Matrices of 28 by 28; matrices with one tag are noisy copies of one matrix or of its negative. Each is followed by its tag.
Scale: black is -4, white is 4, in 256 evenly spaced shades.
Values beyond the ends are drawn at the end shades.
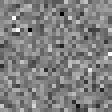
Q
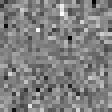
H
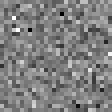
Q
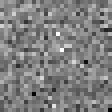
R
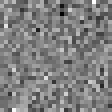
H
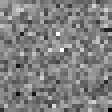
R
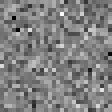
Q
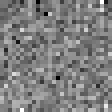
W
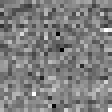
R
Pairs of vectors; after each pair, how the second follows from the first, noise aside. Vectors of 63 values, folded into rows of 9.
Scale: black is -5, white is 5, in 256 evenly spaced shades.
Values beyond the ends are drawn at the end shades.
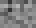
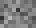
shuffled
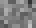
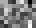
scaled up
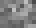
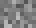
shuffled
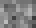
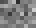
shuffled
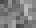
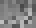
shuffled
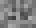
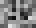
scaled up
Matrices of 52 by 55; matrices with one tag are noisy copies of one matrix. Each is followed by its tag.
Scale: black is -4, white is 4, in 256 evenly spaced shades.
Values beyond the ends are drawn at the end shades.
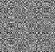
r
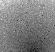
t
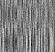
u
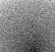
t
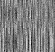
u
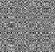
r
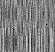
u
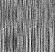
u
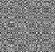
r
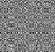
r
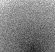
t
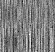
u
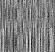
u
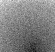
t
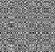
r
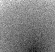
t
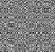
r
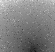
t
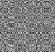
r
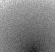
t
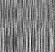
u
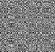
r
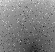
t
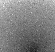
t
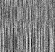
u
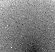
t
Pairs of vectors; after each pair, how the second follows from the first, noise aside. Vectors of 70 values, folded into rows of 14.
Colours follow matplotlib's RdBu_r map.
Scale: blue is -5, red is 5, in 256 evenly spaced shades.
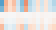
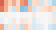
sign-scrambled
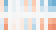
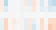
shrunk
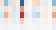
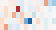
shuffled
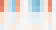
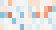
shuffled
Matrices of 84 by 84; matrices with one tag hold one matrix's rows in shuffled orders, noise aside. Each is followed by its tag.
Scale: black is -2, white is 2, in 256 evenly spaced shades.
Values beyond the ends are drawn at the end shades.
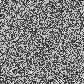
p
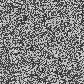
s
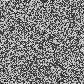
p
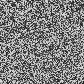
p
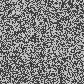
s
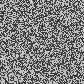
p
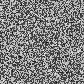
p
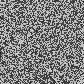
p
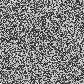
s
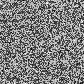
s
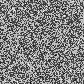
p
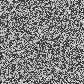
p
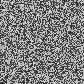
p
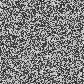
s
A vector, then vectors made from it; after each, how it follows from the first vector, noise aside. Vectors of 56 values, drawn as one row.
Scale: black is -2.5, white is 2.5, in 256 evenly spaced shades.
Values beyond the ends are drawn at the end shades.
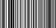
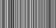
shrunk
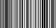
reversed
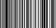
reversed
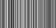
shrunk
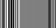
partly zeroed
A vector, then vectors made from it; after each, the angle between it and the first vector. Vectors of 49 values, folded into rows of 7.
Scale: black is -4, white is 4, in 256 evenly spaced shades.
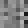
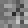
partly opposed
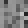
nearly parallel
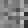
nearly parallel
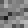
partly opposed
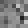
partly opposed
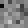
orthogonal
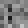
orthogonal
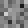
partly opposed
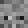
orthogonal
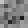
orthogonal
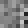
nearly parallel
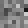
partly opposed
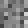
nearly opposite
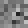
partly opposed
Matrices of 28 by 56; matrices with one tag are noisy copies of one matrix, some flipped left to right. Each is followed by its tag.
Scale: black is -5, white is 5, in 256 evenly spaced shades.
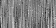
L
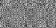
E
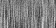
L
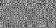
E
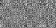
E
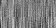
L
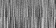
L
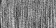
L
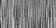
L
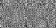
E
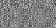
E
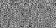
E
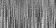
L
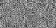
E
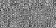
E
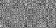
E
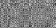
E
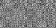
E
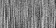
L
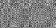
E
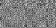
E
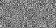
E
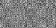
E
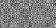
E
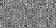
E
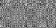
E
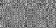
E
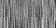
L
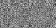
E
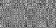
E
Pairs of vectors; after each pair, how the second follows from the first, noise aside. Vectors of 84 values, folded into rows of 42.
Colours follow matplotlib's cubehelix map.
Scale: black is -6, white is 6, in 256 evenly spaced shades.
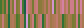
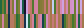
scaled up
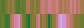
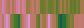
negated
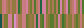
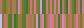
negated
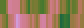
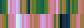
scaled up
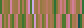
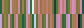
scaled up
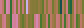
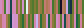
scaled up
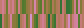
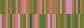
negated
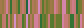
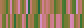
negated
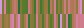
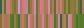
negated
